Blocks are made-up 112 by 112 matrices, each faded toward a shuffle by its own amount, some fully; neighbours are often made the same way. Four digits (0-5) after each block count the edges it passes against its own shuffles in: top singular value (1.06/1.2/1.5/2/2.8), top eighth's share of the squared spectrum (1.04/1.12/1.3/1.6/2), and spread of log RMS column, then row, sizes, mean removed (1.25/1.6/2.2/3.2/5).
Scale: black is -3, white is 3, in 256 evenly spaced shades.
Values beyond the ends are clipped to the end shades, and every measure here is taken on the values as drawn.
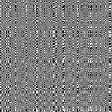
5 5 5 4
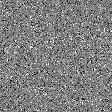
0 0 0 1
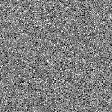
3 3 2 1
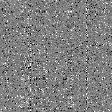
4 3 2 1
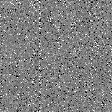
3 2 2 0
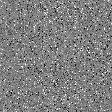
3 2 1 0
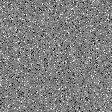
2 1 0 0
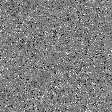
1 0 0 0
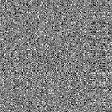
5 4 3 3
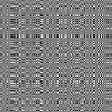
5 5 5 5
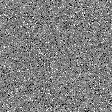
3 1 0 0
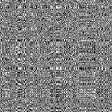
5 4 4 3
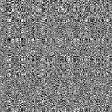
5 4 3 3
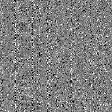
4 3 3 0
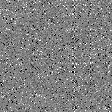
4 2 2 1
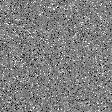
2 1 0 0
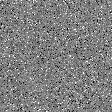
0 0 0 0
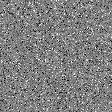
0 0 0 0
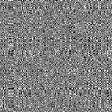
5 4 3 3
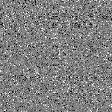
4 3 1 2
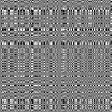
5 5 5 5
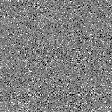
4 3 1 1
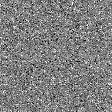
3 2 1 1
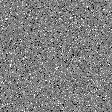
2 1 0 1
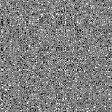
4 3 2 2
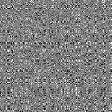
5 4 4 3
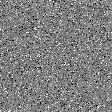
0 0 0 0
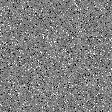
2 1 0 0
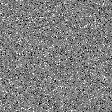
3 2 0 0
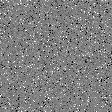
0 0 0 0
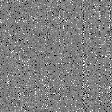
4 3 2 2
